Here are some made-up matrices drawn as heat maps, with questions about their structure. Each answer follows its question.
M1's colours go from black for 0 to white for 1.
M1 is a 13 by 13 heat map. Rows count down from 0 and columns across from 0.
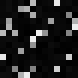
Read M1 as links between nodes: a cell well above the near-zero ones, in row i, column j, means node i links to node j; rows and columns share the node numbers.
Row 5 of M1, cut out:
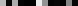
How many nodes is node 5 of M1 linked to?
5
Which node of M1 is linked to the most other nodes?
node 5
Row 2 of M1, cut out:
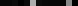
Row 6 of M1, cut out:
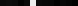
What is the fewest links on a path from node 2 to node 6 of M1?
2
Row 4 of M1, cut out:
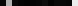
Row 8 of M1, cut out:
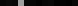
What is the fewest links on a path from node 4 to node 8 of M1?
3
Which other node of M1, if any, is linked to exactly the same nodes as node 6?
node 7
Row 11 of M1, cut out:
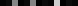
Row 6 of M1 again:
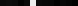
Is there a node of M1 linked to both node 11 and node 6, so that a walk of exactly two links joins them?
yes
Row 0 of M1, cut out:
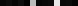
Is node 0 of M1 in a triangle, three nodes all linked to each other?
no
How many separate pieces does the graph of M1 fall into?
3
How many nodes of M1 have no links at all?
1
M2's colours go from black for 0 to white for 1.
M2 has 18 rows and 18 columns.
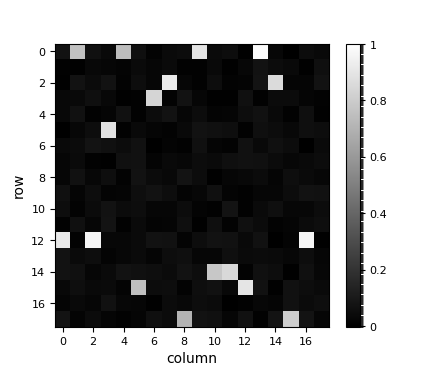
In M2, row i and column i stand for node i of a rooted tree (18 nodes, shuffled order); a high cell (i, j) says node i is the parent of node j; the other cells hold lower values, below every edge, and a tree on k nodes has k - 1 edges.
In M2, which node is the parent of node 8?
17
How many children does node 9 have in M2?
0
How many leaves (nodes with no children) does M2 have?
10
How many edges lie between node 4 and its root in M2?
4
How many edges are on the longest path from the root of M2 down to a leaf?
5
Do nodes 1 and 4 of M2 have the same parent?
yes
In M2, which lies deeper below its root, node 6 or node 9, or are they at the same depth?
the same depth
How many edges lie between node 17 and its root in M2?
0
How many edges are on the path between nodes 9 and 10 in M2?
5
